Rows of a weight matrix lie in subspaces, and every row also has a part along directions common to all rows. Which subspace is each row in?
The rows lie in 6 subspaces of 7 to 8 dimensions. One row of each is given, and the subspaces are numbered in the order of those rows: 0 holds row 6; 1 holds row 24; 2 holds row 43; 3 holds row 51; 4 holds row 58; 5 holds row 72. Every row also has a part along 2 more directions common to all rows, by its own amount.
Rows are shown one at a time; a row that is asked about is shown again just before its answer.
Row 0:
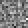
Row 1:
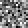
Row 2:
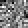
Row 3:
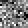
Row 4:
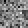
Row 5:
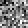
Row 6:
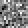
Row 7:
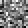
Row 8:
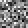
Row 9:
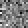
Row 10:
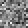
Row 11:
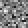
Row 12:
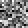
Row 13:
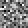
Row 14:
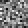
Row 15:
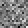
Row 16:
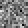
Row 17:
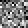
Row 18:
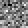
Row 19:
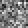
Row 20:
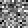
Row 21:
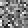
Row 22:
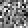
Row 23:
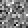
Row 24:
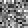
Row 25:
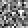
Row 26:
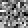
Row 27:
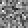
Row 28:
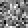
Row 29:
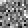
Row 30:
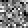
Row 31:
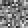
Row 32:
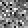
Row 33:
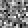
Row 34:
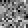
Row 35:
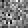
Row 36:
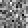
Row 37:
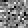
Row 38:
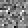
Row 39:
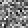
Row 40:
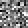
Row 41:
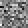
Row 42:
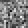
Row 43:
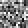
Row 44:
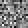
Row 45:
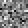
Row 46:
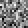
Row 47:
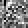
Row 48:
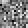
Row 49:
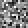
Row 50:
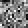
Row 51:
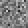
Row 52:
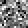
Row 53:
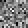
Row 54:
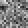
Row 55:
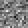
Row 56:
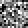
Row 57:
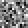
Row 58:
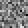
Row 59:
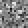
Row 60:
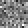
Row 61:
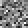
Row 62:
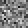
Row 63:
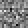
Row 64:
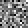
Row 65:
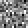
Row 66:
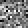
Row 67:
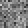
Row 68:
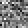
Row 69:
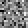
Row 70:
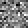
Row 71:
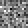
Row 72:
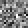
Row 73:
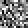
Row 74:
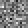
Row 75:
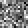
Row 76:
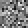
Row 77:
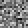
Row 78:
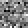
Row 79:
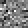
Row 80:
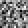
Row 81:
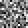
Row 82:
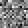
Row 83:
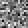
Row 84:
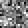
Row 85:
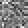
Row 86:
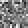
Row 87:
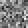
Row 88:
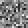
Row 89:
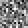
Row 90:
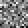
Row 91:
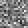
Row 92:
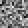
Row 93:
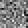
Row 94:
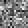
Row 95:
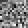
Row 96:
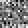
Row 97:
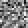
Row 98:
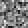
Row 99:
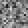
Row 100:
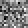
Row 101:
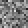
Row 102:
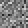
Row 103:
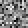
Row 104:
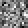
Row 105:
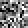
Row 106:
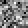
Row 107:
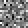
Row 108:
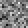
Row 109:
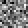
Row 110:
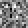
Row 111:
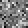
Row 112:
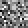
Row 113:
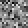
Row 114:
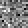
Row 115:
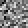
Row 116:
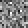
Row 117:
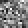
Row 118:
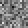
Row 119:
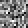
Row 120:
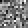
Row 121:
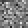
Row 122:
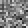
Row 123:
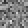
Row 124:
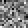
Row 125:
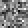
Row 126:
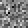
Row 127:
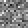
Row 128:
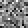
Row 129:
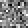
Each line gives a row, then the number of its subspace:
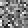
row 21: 1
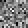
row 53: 1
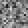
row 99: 5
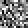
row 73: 3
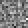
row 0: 3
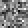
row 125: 0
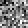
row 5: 3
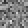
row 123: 4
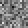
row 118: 2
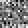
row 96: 4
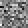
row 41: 1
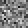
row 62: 1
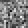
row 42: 4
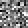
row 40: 0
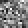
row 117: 2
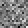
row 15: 0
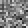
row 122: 4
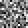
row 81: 2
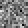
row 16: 4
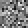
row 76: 2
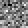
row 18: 3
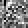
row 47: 5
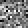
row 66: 3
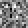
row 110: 5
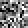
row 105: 1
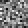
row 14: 2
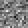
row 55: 1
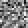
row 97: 5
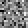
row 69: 2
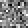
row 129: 0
